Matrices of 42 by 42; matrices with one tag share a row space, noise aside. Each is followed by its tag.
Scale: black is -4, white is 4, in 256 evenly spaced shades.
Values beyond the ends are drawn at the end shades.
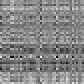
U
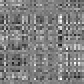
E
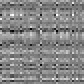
U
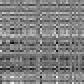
U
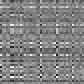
U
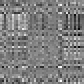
E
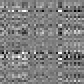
E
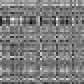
U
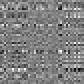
E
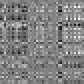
E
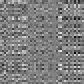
E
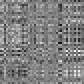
E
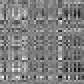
E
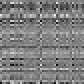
U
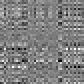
E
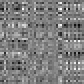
E
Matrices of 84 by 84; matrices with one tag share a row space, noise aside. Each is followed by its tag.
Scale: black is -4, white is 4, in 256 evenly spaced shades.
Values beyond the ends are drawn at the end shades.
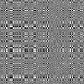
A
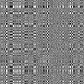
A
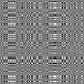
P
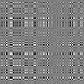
A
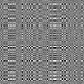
P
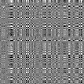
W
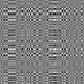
P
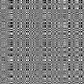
W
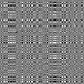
P
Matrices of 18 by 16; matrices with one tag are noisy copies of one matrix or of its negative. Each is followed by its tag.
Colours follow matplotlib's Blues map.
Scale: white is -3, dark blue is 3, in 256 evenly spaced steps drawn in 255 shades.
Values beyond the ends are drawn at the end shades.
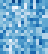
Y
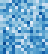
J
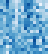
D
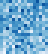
J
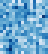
Y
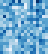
Y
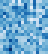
Y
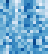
D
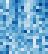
D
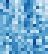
D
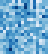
Y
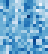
D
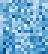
J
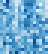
D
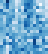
D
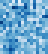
Y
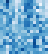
D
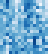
D
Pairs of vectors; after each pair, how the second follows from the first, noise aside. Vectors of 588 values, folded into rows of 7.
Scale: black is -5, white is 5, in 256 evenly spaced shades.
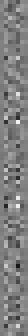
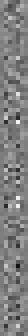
copied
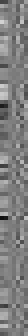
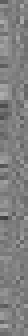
shrunk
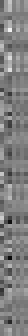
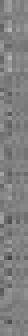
shrunk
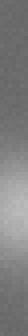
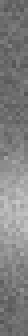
copied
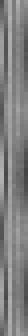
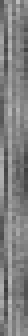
copied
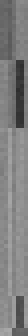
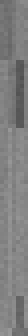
shrunk
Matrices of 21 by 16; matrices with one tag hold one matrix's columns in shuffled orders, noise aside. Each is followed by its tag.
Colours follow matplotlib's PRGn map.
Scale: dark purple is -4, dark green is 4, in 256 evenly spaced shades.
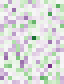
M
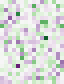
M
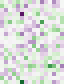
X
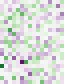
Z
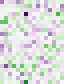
X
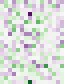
X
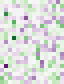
M
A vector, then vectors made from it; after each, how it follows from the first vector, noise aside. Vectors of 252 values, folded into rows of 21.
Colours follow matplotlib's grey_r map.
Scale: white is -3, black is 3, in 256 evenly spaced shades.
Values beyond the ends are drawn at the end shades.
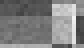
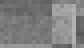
shrunk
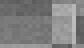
shrunk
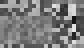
sign-scrambled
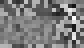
sign-scrambled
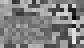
sign-scrambled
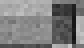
negated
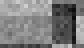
negated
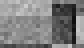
negated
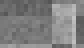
shrunk
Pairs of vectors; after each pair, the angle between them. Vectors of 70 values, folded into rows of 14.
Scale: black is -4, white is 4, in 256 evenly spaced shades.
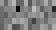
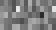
nearly opposite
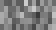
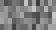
nearly parallel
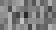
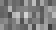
nearly opposite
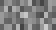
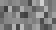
nearly opposite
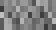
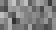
partly aligned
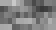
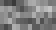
nearly opposite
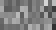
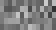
nearly parallel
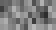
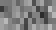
nearly parallel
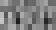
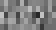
partly aligned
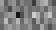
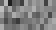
partly opposed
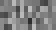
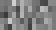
nearly parallel
